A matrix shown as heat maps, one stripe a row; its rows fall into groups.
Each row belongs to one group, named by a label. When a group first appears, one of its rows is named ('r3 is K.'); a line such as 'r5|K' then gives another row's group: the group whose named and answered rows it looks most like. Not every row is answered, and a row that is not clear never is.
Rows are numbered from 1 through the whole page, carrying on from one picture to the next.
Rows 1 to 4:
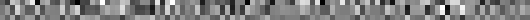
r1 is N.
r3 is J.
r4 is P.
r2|J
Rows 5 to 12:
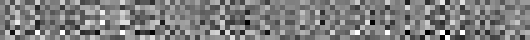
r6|P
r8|J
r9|N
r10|P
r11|J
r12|P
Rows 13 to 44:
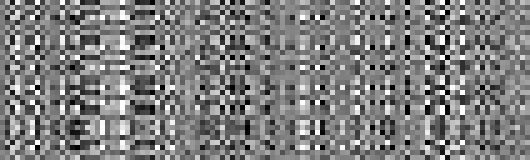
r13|J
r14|P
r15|J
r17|P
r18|J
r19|P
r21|J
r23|P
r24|J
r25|P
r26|N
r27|P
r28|J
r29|J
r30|N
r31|J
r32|P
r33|N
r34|J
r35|J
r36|P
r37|N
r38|N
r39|N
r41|J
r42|N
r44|J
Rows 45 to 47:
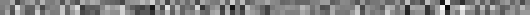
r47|J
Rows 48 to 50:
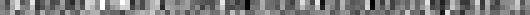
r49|N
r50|P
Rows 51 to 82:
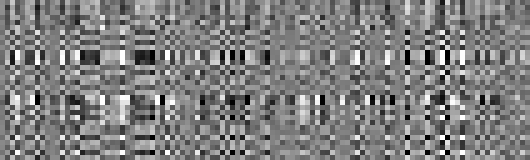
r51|P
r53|P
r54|N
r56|N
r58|P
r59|J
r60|P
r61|J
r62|J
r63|J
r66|P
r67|P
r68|J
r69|P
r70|N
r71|N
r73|N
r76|P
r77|P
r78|J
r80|P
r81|J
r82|P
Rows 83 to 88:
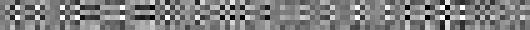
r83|P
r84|J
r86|J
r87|P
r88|P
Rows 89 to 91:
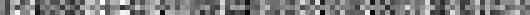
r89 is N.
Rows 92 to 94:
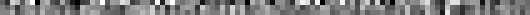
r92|N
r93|P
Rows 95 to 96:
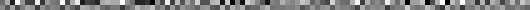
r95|J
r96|P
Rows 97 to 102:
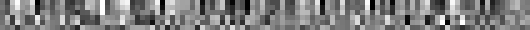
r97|N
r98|N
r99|N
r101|J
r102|P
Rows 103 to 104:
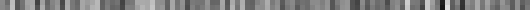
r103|P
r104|P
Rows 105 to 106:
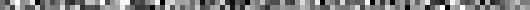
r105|N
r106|J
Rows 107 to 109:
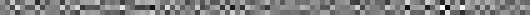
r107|P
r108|J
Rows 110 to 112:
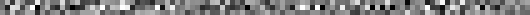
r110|J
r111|N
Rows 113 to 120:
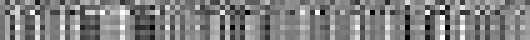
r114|J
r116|J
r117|J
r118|J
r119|J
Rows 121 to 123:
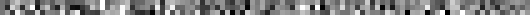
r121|N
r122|N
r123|J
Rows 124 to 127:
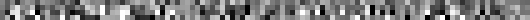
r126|N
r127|J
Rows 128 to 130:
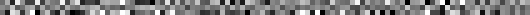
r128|J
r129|P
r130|N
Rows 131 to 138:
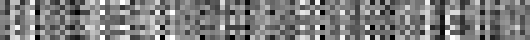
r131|N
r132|P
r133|N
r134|P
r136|N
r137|P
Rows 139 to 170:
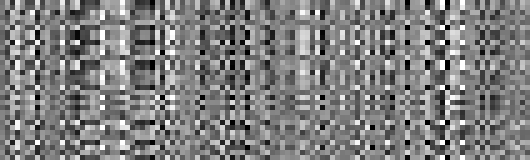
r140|J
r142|N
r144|J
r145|N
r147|J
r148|N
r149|N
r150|P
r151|J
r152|J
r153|N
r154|N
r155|N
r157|P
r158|N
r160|N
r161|P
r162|P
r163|J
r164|N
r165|P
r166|P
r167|J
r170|J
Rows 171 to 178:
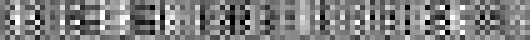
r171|N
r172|J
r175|J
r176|N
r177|J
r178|P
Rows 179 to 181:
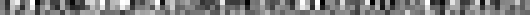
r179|N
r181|P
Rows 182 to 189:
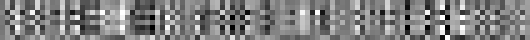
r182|J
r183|J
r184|N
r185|J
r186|N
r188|J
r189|P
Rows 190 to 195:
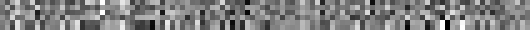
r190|N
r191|J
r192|N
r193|P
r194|J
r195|J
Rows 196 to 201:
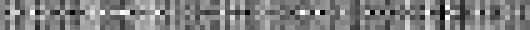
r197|P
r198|N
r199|P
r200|P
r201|P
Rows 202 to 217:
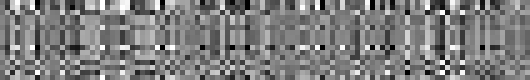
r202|N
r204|J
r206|P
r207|N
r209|P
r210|P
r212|P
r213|P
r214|J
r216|J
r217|N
